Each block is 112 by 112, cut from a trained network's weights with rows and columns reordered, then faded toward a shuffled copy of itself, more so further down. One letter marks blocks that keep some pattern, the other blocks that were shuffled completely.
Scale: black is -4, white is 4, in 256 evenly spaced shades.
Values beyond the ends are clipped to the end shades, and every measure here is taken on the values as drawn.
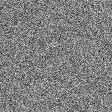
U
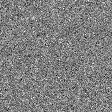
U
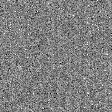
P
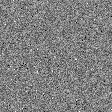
U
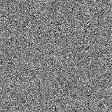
P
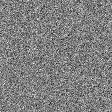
U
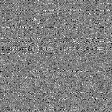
P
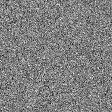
U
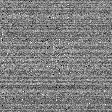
P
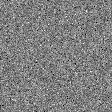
U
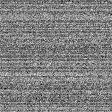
P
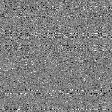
P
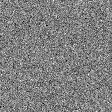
U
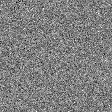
U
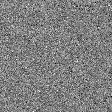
U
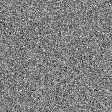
P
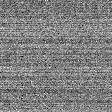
P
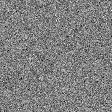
U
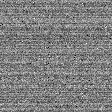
P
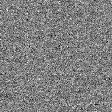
P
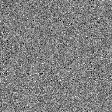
P
